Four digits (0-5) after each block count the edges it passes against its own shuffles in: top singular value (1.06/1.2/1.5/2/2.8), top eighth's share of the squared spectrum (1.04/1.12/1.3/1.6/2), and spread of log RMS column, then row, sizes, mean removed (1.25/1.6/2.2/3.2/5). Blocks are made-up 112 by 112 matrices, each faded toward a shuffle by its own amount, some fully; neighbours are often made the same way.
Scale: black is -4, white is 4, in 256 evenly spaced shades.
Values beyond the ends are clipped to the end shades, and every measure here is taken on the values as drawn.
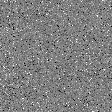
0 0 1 0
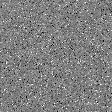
0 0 0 0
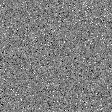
0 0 0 0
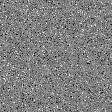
0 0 0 0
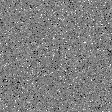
0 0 0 0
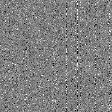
2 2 3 0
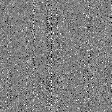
2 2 3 0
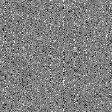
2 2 3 0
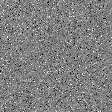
0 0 0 0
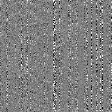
2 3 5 0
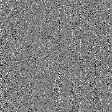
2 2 3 0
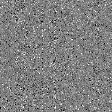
1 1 2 0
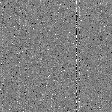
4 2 2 0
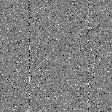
2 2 2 0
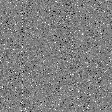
2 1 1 0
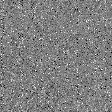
1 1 2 0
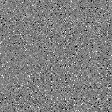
4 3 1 1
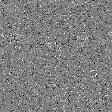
3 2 0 0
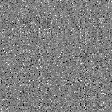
4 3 2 1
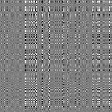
5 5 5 4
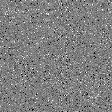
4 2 1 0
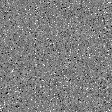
3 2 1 0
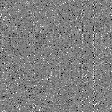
4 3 2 1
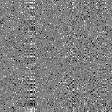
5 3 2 2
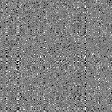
5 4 3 2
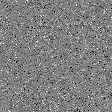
2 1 0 0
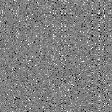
4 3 2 1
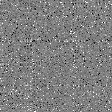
4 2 1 1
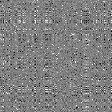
5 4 3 3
